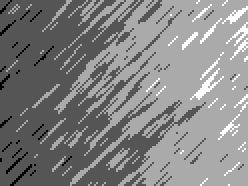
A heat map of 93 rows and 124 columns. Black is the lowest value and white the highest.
Overall the values sit about 50% of the way up the scale. The ninth with the highest average is the top right. Streaks slant up to the right. There is an overall slope up to the right.
